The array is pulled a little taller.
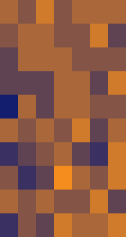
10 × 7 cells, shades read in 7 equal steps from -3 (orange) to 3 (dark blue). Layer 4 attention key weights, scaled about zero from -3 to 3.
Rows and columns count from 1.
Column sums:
6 1 -2 -9 -6 -2 -8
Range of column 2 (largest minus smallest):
3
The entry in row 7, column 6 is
2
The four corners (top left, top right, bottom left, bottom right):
-1 -1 2 -2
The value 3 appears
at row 5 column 1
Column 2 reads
0 -1 -1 1 -1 0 1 2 0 0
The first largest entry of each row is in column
2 7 1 1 1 6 1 2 7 1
